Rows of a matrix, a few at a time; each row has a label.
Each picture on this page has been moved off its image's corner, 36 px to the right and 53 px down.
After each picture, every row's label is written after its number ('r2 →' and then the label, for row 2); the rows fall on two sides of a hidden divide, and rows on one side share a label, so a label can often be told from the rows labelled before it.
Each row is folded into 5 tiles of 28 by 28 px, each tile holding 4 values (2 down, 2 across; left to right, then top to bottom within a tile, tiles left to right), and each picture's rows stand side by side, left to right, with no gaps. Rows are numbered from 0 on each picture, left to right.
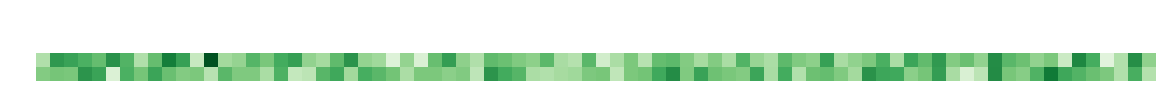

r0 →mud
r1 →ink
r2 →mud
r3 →mud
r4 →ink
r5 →mud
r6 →mud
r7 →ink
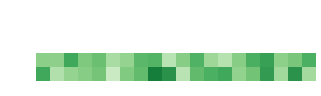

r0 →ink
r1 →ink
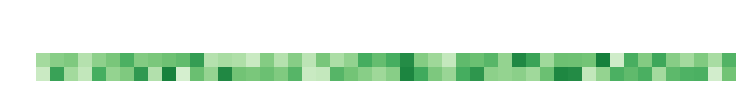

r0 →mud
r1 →ink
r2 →ink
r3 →ink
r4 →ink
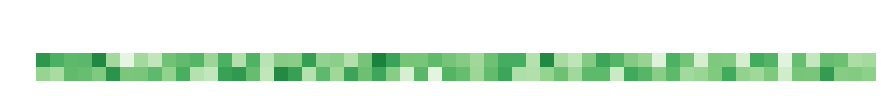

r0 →ink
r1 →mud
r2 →mud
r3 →mud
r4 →mud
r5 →ink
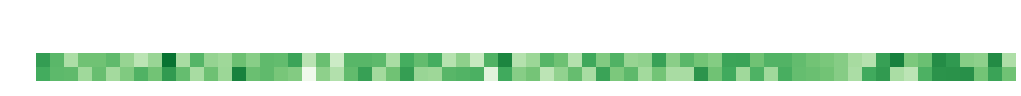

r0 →mud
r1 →ink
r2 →ink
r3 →mud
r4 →mud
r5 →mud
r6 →ink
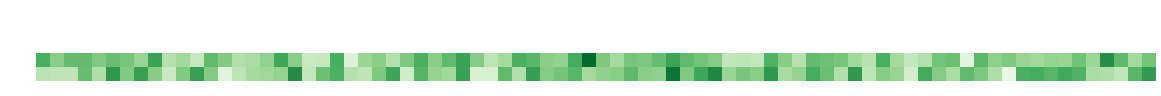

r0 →ink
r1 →ink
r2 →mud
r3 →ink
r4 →ink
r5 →ink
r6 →ink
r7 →mud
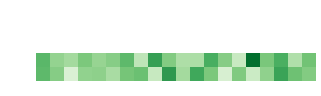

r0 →mud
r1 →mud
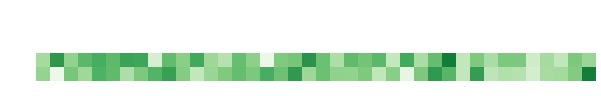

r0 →mud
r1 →ink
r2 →mud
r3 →mud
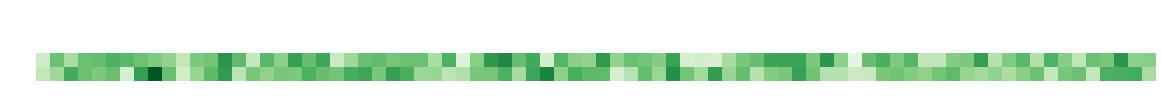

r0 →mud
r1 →mud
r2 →ink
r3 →ink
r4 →ink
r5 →mud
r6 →ink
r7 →ink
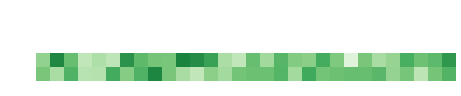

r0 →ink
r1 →ink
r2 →mud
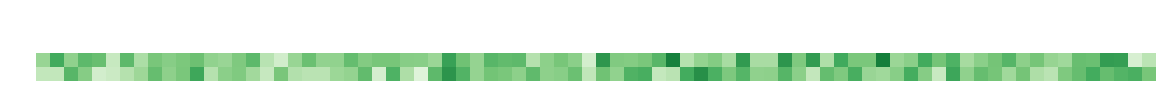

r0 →mud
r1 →mud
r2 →mud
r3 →ink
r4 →ink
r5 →ink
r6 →ink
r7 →ink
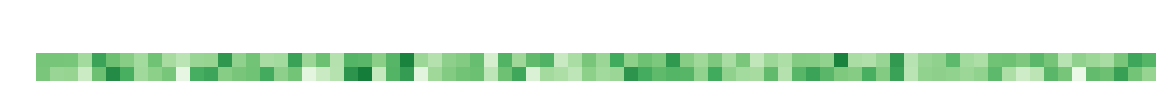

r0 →ink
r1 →ink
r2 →ink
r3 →mud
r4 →ink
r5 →ink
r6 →mud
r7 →ink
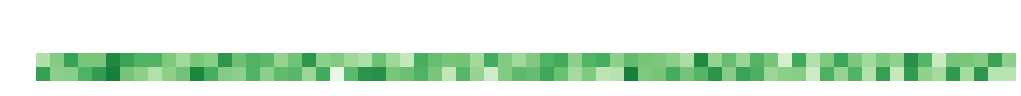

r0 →ink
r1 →mud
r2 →ink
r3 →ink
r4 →ink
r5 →ink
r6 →ink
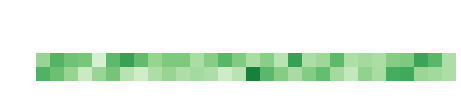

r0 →mud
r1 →ink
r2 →ink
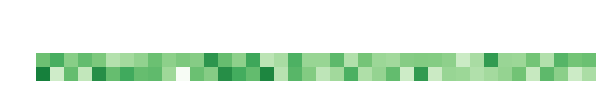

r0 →ink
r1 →ink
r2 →mud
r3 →ink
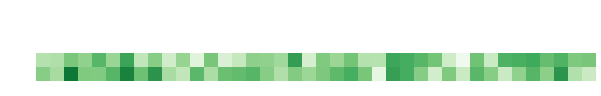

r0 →ink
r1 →ink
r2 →ink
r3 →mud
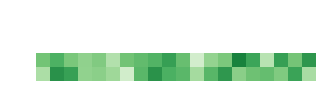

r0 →mud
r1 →ink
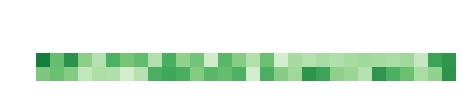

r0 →mud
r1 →mud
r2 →mud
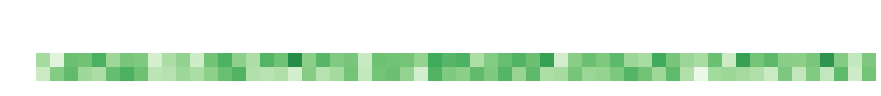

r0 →ink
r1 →mud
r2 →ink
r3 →mud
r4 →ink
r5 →mud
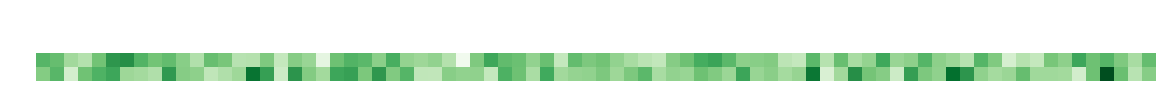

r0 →mud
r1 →ink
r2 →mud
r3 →mud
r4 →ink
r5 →ink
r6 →ink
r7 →ink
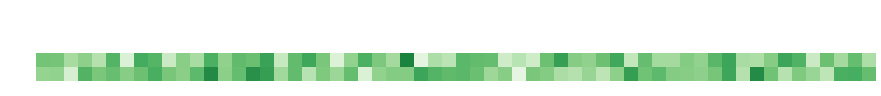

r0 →ink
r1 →ink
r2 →mud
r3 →ink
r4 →mud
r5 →mud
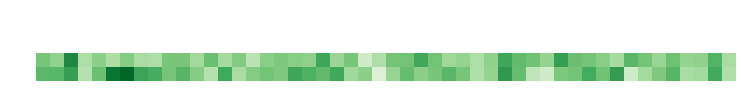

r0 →ink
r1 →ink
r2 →ink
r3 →mud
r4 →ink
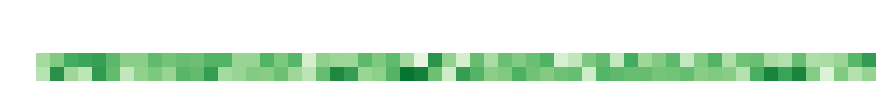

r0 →mud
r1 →ink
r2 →ink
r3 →mud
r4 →ink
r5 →mud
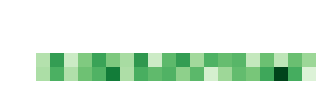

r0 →mud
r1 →ink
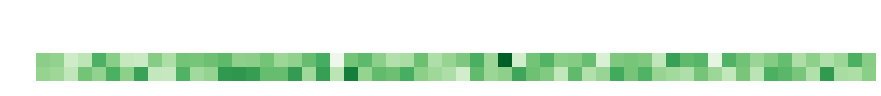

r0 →ink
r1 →ink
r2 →ink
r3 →mud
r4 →mud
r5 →ink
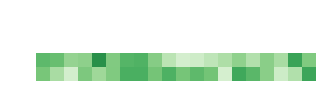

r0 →ink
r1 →mud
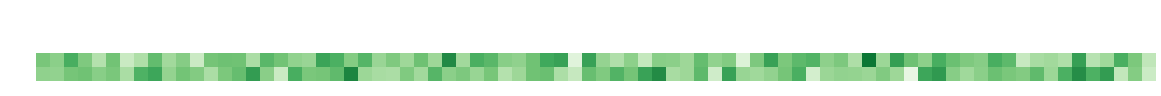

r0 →ink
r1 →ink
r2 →mud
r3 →mud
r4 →mud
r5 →mud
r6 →mud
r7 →ink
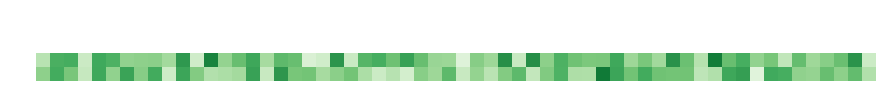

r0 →ink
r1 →ink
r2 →mud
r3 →mud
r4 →mud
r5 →ink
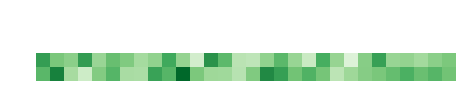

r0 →mud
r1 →ink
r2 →ink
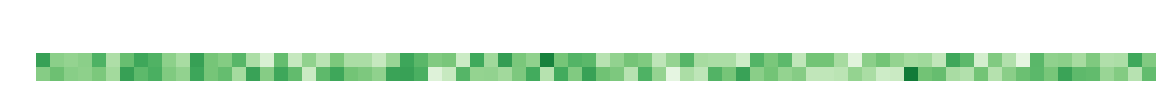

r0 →ink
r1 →ink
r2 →ink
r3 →mud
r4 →mud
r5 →mud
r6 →mud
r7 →mud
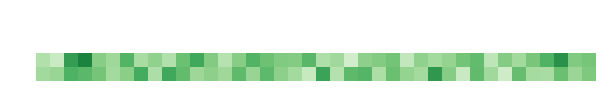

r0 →mud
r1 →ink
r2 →ink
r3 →mud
